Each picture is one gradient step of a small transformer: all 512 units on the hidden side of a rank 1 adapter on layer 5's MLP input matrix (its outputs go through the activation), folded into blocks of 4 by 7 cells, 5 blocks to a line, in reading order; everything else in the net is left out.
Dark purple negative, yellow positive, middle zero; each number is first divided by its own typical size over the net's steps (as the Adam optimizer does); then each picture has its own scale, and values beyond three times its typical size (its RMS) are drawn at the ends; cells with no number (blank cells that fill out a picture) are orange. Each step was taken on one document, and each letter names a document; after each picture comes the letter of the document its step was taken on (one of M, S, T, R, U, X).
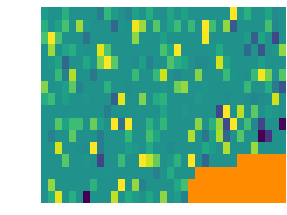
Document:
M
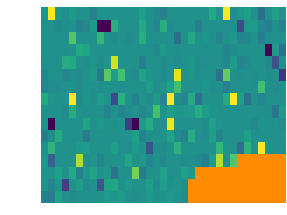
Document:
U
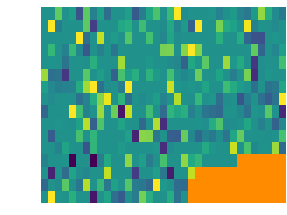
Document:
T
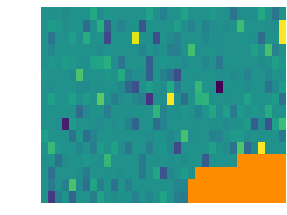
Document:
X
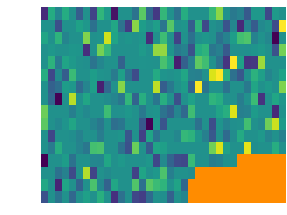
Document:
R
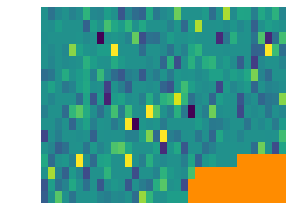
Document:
T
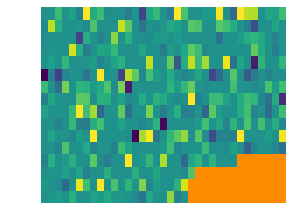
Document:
T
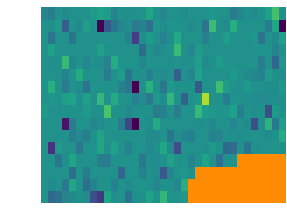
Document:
X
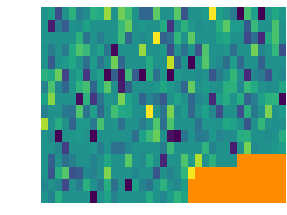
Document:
T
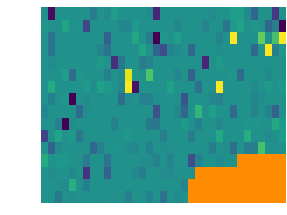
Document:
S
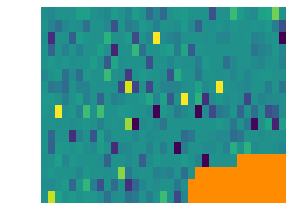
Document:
X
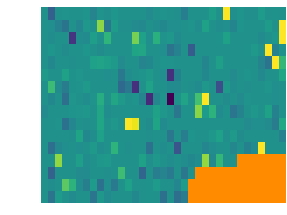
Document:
X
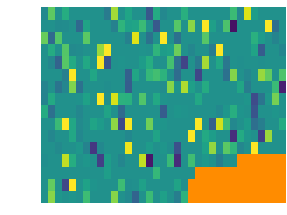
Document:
M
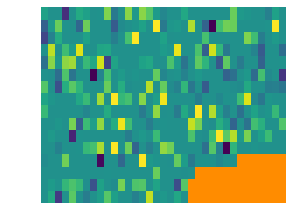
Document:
M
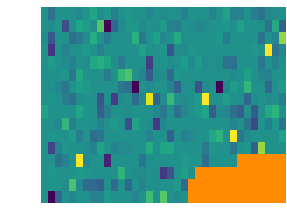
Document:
X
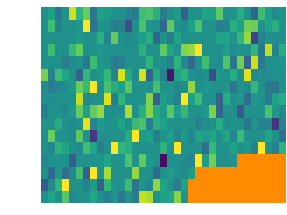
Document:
T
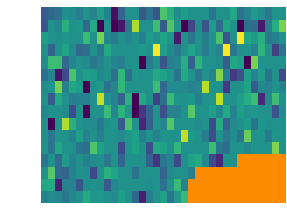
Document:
R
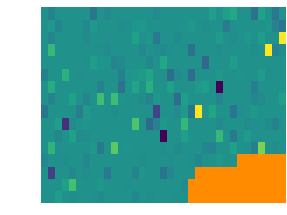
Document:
S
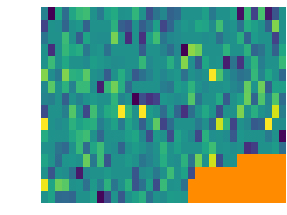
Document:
T
